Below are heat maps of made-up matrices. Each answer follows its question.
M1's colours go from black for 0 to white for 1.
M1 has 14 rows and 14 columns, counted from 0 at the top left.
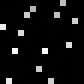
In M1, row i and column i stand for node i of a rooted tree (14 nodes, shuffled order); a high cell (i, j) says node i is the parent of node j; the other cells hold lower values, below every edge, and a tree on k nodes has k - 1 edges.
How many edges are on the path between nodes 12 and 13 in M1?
4
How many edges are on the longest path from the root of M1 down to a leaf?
5
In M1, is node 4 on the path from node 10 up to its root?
yes
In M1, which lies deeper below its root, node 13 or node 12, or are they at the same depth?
node 12
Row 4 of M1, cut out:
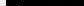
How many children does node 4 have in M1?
1
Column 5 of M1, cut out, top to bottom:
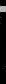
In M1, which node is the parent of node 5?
1
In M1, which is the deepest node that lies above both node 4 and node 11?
8
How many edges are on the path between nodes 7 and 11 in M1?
1
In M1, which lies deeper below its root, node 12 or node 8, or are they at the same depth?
node 12
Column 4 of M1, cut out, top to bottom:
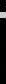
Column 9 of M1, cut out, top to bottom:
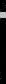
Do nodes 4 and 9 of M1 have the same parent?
yes
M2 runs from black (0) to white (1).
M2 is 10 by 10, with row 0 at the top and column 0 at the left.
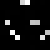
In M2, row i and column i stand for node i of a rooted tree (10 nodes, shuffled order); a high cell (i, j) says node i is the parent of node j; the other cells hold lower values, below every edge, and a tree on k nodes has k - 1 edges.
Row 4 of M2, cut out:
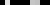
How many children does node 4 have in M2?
3
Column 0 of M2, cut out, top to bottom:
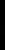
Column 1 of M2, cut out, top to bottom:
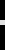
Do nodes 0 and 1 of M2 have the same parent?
no
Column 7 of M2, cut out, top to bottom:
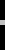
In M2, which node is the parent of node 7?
4
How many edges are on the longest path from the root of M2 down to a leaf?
3
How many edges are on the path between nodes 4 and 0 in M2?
1
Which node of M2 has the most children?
4
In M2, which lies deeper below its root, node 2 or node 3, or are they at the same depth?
the same depth
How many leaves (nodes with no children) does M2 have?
6
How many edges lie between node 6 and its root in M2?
2
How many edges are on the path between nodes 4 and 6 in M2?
1
